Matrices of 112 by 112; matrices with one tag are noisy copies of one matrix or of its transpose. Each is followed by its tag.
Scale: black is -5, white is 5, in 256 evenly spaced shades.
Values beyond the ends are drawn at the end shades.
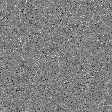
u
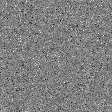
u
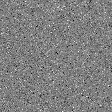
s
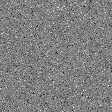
s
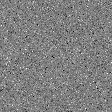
s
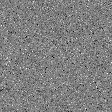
s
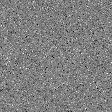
s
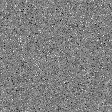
u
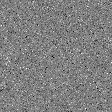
s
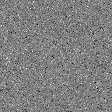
s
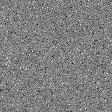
s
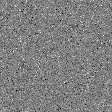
u
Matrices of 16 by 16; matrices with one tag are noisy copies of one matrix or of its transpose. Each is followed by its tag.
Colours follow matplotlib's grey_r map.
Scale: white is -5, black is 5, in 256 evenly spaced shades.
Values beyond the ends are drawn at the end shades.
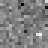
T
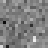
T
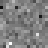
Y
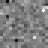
Y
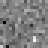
T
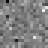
Y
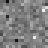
Y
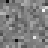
Y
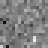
T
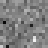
T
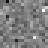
Y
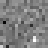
T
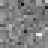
T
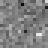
T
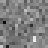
T
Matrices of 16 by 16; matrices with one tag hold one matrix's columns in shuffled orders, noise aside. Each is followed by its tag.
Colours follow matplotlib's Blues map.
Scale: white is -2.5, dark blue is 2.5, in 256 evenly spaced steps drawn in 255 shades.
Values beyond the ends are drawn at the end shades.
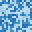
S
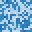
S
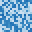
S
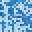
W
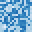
W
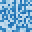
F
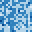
W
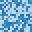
S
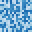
F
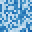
F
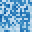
W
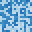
W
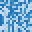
W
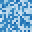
S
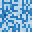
F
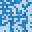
W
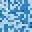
F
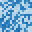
S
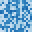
F
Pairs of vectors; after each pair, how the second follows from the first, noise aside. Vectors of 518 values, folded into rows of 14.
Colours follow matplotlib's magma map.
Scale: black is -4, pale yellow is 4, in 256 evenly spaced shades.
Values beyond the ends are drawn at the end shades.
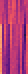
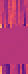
partly zeroed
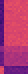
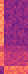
negated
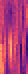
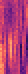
copied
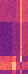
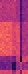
negated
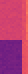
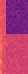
reversed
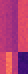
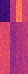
reversed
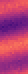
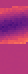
partly zeroed
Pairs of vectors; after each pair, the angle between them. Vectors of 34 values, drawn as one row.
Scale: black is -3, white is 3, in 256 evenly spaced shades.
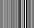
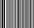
orthogonal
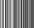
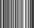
orthogonal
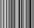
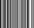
partly opposed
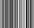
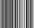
nearly parallel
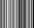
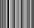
orthogonal
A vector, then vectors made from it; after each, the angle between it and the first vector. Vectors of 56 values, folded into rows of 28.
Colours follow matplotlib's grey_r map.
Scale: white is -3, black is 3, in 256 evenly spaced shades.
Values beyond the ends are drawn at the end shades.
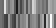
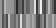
partly aligned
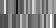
nearly parallel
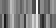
orthogonal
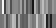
partly opposed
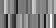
nearly parallel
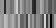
nearly opposite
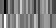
partly opposed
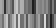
nearly opposite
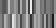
partly opposed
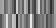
partly opposed
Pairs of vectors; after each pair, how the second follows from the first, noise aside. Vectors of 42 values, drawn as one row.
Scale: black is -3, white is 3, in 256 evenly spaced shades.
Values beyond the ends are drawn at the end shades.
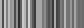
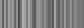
shrunk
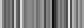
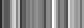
sign-scrambled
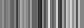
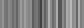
shrunk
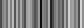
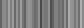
shrunk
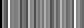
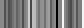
shuffled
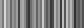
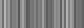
shrunk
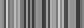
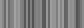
shrunk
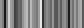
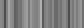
shrunk
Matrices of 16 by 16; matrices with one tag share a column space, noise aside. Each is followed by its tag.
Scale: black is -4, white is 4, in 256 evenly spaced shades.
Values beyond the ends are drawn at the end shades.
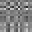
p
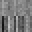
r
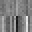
r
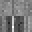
r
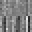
r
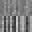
r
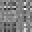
p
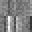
r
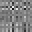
p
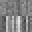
r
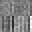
r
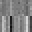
r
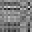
p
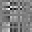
p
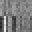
r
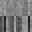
r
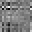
p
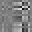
p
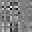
p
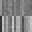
r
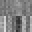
r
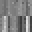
r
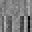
r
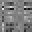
p
